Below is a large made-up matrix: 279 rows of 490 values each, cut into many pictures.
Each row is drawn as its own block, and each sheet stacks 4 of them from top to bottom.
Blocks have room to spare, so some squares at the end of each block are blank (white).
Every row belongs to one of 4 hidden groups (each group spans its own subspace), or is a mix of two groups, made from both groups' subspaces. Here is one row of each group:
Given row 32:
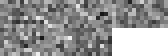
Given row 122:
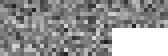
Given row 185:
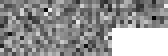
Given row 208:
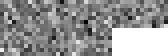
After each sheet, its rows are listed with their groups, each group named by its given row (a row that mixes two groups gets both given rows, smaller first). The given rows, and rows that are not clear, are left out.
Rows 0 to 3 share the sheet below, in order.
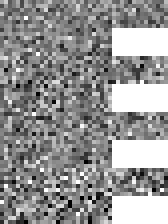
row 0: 32
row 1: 185
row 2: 32
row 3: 208
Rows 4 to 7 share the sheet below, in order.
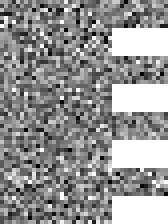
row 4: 122 and 185
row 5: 122
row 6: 32
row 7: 122
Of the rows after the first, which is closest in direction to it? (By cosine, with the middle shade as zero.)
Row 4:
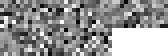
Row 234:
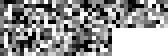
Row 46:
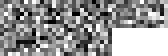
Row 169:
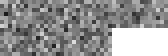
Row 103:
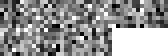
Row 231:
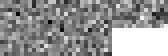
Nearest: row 169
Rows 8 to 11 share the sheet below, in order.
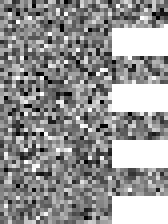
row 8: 122
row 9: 32
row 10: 32
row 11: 32
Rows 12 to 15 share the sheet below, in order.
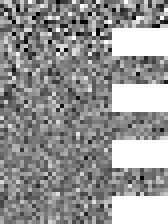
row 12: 122 and 208
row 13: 208
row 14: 122 and 185
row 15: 185
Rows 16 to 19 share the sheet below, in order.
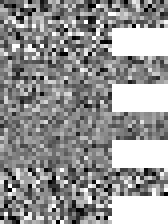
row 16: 122
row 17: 32
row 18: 185
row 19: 208
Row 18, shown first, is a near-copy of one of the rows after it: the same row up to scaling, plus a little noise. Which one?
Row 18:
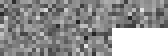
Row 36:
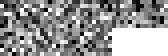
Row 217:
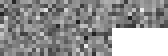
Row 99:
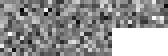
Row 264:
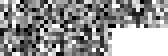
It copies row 217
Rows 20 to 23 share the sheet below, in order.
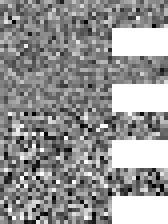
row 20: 208
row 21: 122
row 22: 32
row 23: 32 and 185
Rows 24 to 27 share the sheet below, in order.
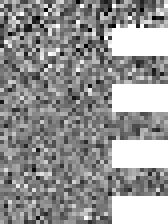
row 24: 185
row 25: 185 and 208
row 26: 185
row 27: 32
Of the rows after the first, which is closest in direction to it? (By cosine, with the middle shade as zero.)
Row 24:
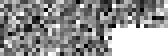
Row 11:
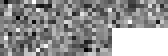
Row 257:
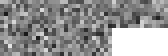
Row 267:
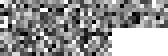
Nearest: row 257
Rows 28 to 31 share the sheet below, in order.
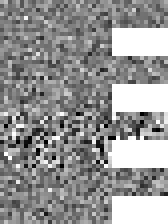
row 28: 32
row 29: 32
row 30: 185
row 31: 122
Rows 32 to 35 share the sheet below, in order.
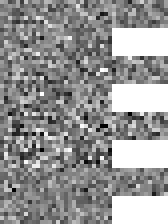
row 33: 32
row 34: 32
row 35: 208
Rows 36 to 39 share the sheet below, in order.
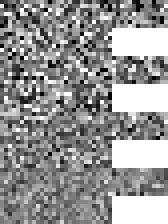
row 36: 185
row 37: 32
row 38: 32 and 208
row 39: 185
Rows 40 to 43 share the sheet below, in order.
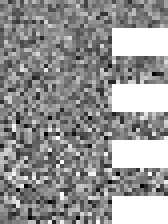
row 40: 32
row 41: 185
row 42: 208
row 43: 122
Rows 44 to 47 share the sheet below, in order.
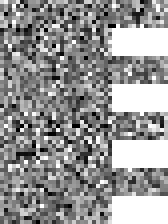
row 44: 185
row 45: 208
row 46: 32 and 208
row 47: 32
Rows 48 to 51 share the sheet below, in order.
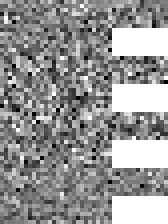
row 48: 208
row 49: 208
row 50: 32 and 122
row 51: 122
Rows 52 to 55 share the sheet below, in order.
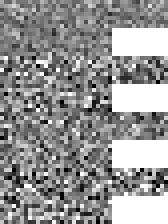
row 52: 122
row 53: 32
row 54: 185
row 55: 122
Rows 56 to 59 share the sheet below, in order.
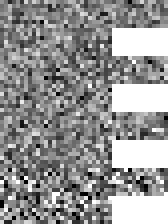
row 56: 32
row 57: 208
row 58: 185
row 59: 185 and 208
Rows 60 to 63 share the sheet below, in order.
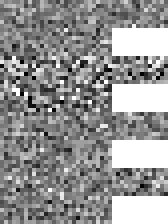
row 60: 122
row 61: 122
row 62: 32
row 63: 122
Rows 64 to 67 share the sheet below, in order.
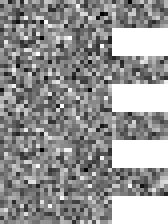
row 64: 32
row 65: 208
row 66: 32
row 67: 122 and 208
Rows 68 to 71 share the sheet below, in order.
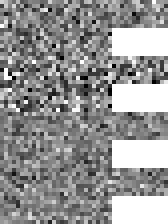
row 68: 185
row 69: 208
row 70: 32
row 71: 122
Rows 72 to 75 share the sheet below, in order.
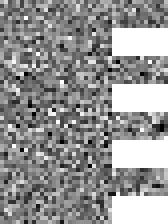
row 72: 32
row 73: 122
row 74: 122
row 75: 185
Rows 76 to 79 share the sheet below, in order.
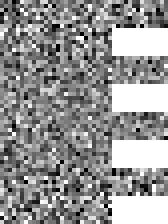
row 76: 185
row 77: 122 and 208
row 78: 208
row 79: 185 and 208
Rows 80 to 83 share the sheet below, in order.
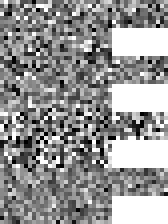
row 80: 32
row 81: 122
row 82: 185
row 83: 208
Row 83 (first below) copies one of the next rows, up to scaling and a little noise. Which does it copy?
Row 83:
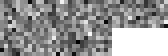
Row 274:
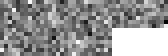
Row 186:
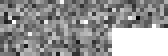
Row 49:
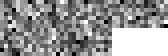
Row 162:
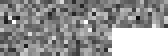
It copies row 49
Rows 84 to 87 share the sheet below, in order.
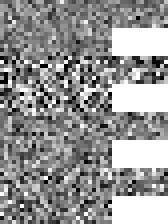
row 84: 208
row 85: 185
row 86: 32
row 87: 185
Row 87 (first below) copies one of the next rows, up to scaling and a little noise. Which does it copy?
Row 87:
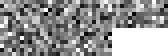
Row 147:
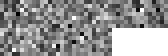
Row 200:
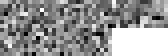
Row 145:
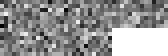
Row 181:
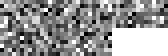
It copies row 181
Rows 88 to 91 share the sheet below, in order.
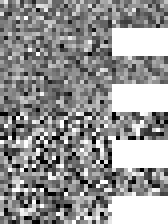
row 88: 32
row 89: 32
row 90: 185
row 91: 32
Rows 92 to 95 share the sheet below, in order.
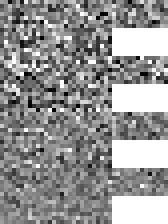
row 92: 32
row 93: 122
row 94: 32
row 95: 122
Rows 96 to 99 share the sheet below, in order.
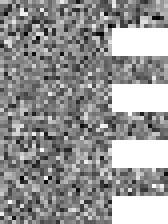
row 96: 185
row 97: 208
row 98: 32
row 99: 185
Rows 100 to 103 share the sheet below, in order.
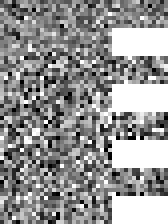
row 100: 122
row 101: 32 and 208
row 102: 185
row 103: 185
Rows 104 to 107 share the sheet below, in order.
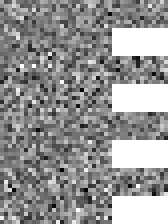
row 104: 122
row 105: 122 and 185
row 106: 32 and 122
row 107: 208
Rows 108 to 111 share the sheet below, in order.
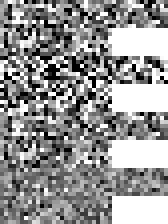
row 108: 32
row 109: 208
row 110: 32
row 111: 32 and 208
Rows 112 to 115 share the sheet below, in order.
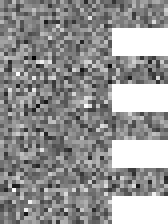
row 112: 208
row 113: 32
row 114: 32
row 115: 208
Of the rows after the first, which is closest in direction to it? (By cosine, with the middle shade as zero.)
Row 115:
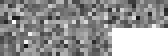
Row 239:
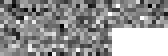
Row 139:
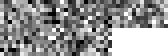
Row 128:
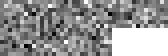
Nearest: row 128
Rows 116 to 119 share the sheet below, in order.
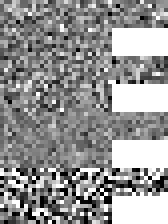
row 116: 122
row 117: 185
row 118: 208
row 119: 122
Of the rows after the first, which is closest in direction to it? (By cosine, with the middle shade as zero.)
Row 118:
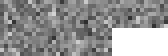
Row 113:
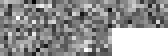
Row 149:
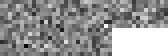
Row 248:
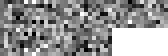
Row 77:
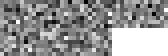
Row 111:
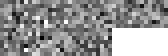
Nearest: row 113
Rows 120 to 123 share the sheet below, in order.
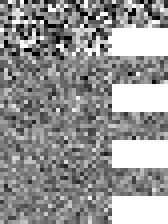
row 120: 32
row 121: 208
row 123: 208
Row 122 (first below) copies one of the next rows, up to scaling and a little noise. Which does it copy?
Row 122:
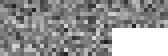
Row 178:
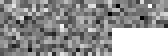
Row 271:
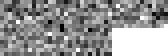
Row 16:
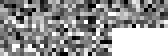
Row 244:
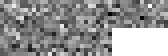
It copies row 16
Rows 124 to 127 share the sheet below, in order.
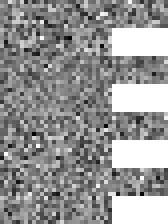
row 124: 32
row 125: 185
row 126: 32 and 185
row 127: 185
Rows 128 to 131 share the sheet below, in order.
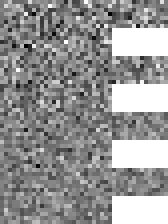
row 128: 122 and 208
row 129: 185
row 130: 32
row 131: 32
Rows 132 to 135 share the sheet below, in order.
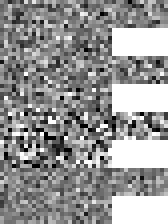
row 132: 32
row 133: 32 and 122
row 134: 32
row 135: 185
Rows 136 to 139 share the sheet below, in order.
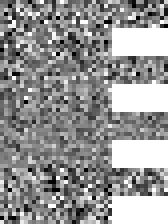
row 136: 208
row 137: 208
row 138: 122
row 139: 208
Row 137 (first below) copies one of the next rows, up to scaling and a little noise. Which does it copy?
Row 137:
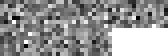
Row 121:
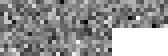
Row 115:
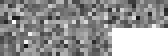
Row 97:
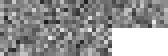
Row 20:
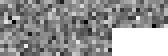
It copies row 115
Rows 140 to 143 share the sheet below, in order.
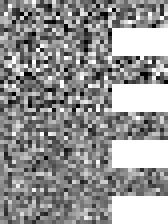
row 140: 32 and 208
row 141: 122
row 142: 32 and 122
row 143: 32
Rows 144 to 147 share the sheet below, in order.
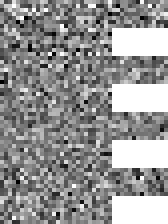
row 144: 122
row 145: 185
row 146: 122
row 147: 185
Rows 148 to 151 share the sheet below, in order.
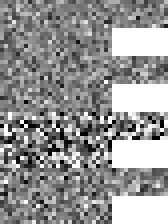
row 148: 208
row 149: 122 and 208
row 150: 208
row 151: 185
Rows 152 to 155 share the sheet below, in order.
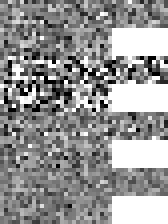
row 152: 32
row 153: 32
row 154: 208
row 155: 32
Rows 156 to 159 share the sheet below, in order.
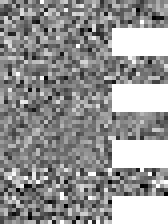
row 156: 185 and 208
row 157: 32 and 208
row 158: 185
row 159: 122
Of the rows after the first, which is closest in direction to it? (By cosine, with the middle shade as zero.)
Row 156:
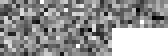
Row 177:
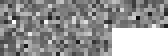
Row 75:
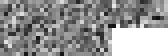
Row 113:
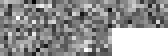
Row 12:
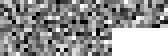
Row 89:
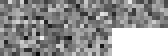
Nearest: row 75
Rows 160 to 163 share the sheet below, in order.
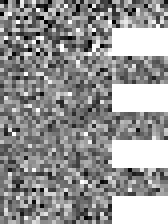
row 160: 32
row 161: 32
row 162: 208
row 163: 32
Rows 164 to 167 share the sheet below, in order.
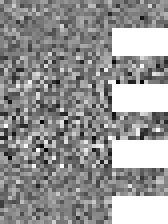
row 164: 122
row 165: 185
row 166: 185
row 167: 122 and 185
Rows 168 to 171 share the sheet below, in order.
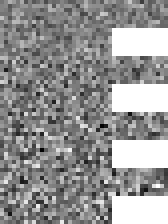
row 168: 32
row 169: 185
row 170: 32
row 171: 185
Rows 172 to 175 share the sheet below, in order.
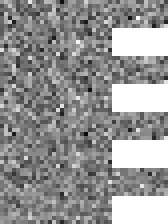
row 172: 208
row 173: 208
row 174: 208
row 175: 122
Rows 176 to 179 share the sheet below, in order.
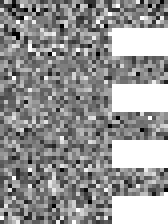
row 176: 122
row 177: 208
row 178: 122
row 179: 208
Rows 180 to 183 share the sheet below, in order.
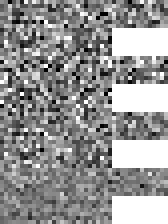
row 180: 32
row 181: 185
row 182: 32
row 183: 122
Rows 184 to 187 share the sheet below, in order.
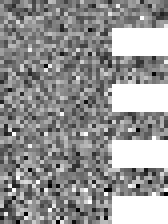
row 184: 122
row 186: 208
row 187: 208
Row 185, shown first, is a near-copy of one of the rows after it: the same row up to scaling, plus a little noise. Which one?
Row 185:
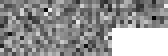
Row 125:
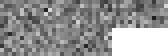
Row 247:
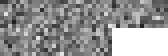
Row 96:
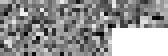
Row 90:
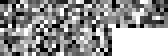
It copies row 125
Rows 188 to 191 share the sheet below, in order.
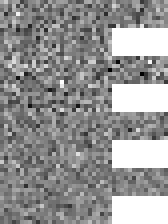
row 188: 185
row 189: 122
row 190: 208
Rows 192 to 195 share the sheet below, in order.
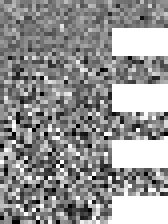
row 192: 122
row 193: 32
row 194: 208
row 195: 32 and 208
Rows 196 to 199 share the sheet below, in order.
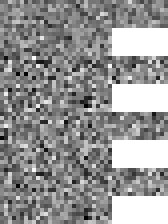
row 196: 32
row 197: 32
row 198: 185
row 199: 32
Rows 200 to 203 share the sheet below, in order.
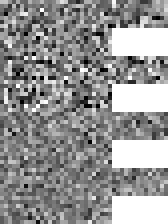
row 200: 185
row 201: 32
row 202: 208
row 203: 32 and 122
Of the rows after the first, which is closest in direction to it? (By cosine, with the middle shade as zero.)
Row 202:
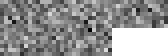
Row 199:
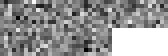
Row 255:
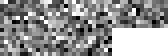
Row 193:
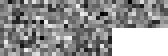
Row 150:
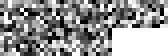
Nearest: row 255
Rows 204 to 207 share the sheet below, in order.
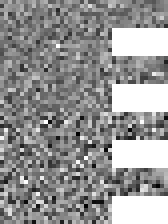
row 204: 122 and 208
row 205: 185
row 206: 185
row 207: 185
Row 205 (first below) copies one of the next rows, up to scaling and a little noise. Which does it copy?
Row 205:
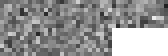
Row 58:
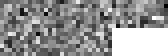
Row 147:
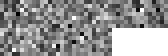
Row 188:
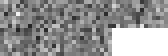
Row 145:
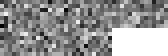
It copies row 58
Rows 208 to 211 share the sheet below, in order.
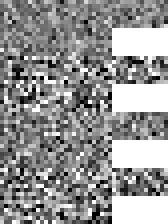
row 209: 32
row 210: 208
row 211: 32
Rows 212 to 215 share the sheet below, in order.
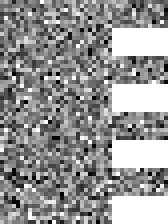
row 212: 208
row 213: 208
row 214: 185 and 208
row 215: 122
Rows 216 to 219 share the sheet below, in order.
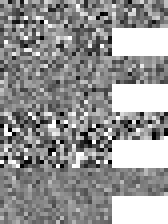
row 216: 32
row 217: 185
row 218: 208
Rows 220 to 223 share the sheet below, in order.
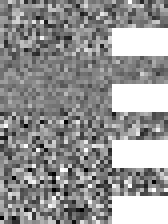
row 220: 32
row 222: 185
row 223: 208
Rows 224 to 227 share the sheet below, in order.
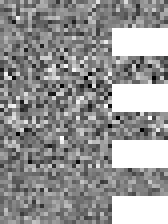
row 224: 122 and 208
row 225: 208
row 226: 122
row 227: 32
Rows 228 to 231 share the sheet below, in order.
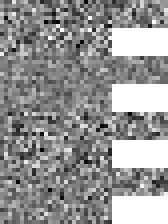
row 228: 208
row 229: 32
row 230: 32
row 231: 122
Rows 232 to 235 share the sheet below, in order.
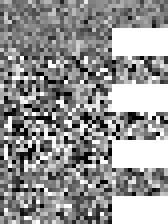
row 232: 208
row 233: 32
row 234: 32
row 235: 32
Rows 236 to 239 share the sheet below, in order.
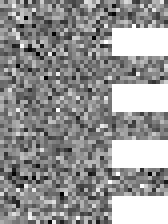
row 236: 32 and 122
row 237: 208
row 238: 32
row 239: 122
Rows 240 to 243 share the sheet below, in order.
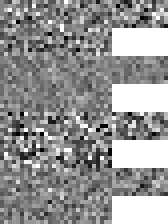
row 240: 122
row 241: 208
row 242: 32
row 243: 122
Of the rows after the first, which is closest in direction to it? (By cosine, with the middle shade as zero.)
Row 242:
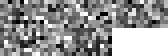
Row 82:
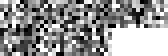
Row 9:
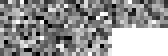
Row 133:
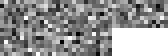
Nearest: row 133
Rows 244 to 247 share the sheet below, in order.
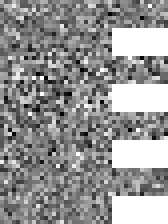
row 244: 122
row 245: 32
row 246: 208
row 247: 185
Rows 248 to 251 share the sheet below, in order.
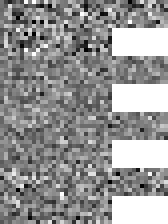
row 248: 32
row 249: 32
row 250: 122
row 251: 122
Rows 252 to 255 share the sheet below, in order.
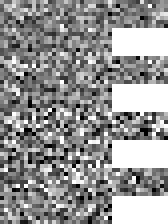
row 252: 122
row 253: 122
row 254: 122
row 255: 32 and 208
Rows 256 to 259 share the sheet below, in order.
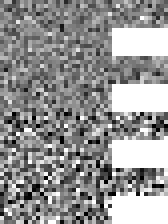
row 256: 122
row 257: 185
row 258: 122
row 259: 185
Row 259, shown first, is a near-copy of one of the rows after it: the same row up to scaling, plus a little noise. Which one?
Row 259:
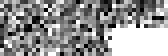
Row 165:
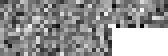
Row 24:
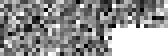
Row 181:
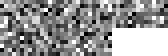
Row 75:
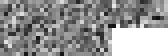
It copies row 24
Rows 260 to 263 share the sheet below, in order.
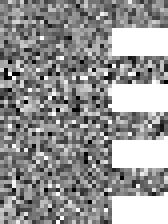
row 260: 32
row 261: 208
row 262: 32 and 122
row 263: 208
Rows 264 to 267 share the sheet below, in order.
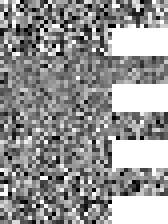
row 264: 185
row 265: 185
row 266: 185
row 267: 185
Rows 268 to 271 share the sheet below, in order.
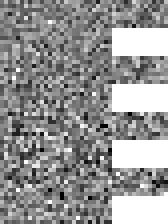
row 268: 32 and 122
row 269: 122 and 185
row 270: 32
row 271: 122
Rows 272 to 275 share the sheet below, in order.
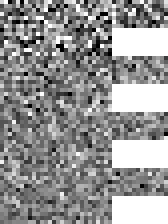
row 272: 32
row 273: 32
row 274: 208
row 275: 122
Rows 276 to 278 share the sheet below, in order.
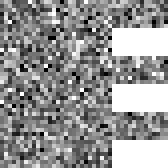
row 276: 208
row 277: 185
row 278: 32
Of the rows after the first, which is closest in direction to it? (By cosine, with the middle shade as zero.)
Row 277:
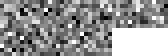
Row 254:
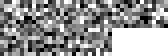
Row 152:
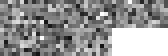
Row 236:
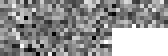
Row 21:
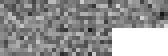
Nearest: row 254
